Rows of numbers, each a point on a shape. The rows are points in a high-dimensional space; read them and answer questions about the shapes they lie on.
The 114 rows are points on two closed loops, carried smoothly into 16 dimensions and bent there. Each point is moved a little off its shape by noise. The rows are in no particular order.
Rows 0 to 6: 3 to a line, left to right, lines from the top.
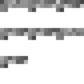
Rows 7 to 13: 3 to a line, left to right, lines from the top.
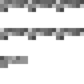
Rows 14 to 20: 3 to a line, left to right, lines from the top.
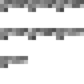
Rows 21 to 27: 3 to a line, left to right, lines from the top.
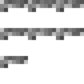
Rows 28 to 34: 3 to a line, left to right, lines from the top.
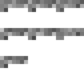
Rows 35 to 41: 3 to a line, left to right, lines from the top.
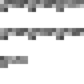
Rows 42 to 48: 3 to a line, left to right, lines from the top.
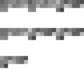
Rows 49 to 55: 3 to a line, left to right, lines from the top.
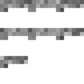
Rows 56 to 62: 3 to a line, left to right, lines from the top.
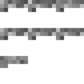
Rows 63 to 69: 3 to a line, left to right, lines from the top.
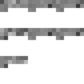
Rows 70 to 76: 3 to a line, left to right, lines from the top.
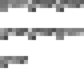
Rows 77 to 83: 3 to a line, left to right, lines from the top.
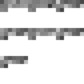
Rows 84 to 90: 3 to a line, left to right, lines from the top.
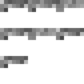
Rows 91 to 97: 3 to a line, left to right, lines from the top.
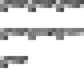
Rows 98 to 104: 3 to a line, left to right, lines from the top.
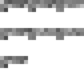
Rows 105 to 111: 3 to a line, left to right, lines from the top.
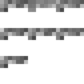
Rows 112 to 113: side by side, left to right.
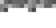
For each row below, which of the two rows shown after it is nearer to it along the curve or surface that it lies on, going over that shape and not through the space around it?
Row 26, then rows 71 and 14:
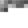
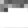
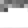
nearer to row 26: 71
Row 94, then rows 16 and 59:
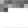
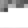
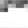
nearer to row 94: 16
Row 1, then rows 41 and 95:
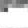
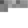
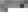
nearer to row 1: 95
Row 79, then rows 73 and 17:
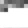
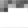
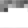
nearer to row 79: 73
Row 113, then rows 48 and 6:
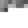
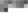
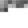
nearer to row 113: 6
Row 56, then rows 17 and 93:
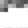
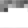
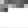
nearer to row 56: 93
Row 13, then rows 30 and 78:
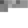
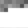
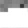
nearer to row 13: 78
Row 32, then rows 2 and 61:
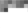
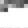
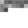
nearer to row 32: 61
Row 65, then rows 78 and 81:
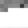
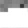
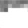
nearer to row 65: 78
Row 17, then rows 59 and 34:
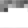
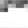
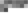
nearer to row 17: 34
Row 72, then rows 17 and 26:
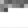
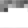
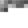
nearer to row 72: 17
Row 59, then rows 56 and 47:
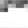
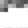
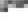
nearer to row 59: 47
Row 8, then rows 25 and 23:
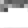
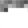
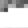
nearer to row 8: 25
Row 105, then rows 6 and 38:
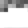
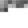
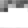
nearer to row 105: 38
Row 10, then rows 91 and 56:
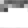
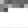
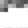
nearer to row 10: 91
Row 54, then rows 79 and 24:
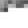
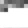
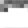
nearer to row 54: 79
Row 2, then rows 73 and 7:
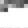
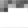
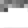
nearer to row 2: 73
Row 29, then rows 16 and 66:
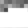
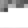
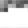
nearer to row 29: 16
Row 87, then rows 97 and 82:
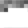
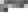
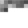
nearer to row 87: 97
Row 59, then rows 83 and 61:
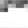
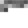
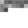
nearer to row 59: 83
